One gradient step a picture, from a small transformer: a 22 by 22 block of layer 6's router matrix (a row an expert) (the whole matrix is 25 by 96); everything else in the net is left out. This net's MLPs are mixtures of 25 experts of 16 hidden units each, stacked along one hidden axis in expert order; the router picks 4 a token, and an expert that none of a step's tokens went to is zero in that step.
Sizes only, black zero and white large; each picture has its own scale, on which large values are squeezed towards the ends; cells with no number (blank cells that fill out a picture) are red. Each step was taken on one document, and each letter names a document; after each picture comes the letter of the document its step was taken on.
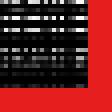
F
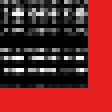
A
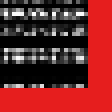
A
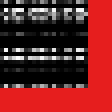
A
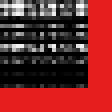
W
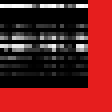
W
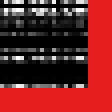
A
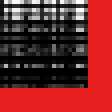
F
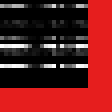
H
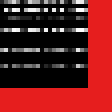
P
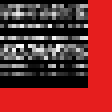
W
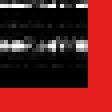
W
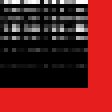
P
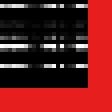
H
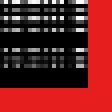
F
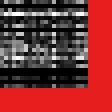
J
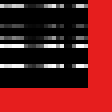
H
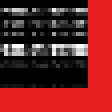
J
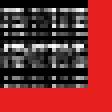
J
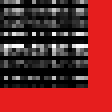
J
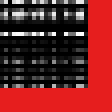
A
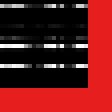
H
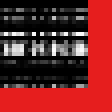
J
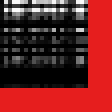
F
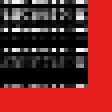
F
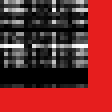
J
